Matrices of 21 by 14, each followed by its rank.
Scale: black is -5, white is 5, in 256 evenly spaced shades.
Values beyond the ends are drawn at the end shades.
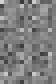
three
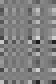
one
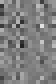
three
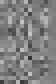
three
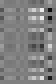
one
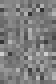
three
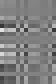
one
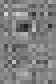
three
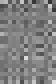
three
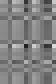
one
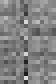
three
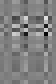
one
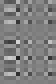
one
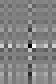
one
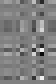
one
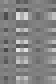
one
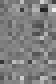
three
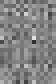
three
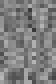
three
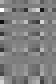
one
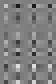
one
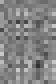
three
